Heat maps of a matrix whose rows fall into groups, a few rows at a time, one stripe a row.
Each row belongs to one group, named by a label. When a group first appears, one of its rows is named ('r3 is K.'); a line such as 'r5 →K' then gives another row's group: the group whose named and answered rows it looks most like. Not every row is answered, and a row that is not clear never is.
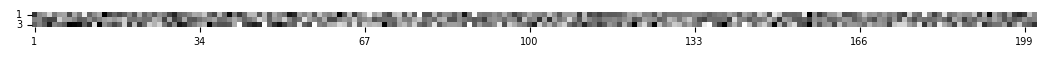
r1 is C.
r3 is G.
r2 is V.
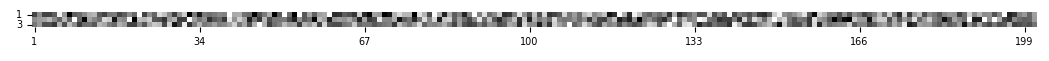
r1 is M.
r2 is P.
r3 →V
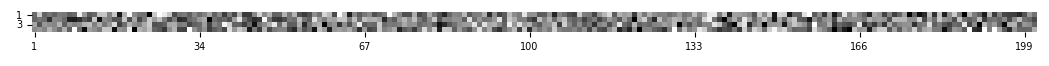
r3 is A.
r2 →G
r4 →P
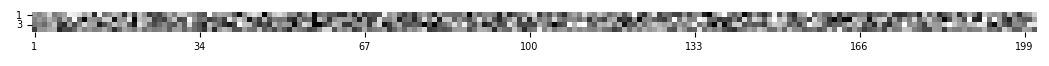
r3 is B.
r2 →P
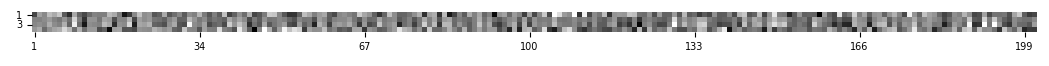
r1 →C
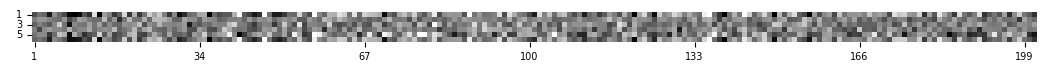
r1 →G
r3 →M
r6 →G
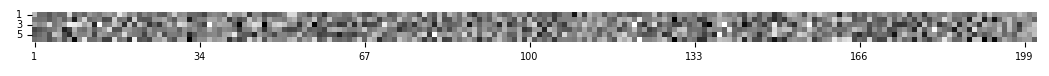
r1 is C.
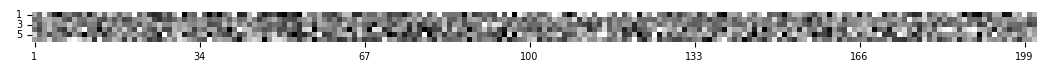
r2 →C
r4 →B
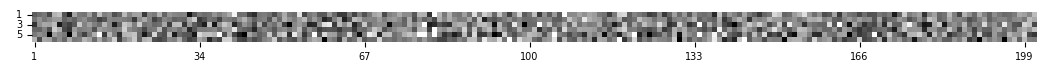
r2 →B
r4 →M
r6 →A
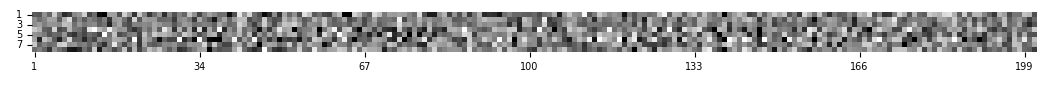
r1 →B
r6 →A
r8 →G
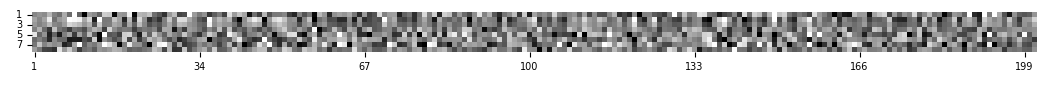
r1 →P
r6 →G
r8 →V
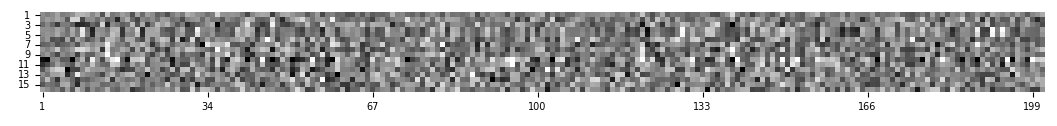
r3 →G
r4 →P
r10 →A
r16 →V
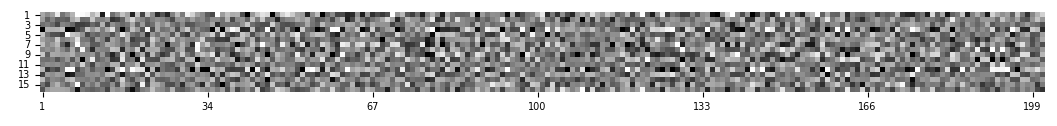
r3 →G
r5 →V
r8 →P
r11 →P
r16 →C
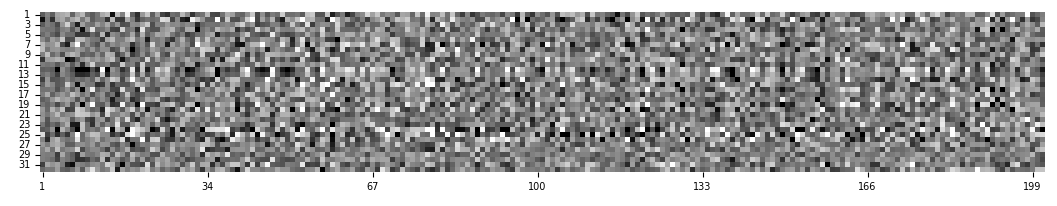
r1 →C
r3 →M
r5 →G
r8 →V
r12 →G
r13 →G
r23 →A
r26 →A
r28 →B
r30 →G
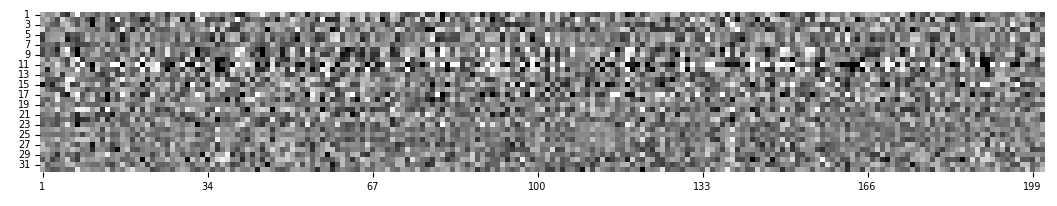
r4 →V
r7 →G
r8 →M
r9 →M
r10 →A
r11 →P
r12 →A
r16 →V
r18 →B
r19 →C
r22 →G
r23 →M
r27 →A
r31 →V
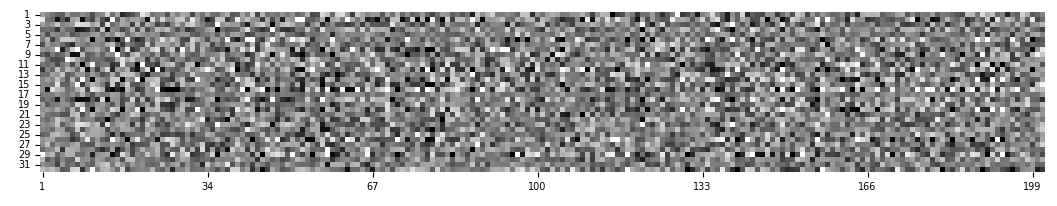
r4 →G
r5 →A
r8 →B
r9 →A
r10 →V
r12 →C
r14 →P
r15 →B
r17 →P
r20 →P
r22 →B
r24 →B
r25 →C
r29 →A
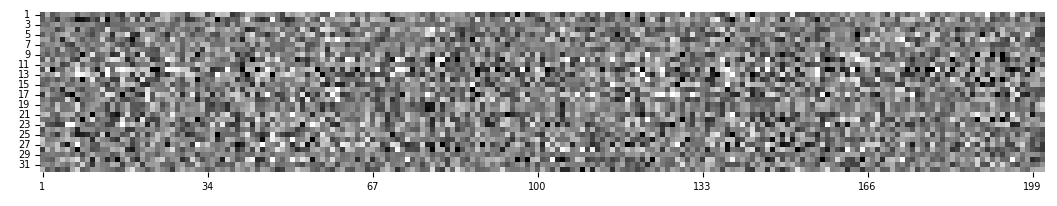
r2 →G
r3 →B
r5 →C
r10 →C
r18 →M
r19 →B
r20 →B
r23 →V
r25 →G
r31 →P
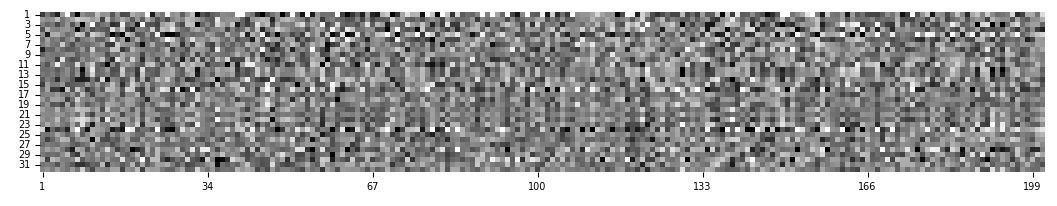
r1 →M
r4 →C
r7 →B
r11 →B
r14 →G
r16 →V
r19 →V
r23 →P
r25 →B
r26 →A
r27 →B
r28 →V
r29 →A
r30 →A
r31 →G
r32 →P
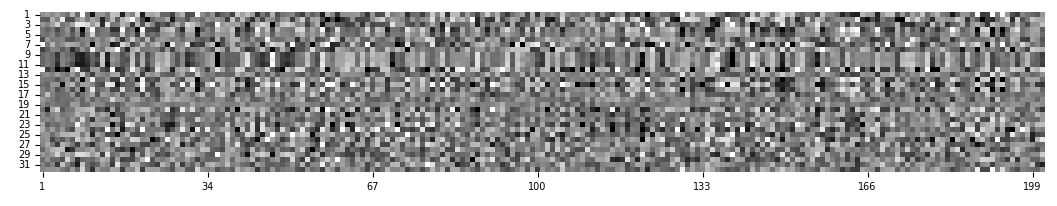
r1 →P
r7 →A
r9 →G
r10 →G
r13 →P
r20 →B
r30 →M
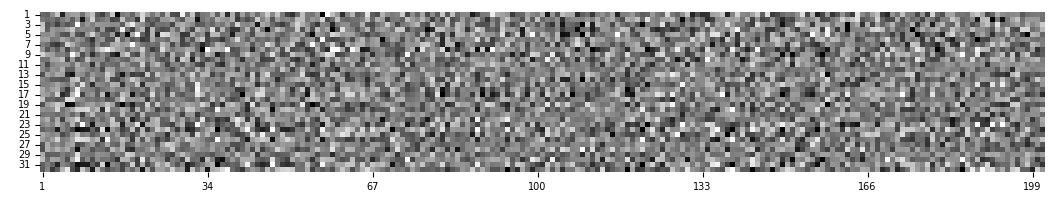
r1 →B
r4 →V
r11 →A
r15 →P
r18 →V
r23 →P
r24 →G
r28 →C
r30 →A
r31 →G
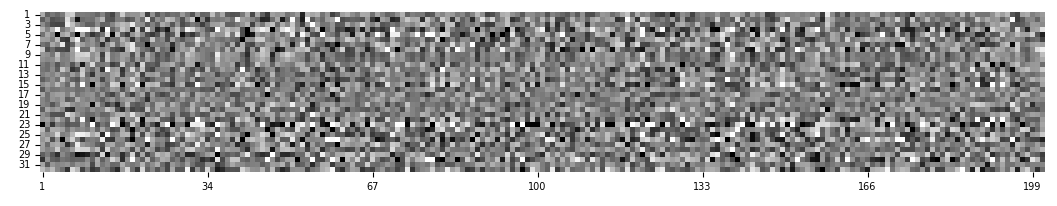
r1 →V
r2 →M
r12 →M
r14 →M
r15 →P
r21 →V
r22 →P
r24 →V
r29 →G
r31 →A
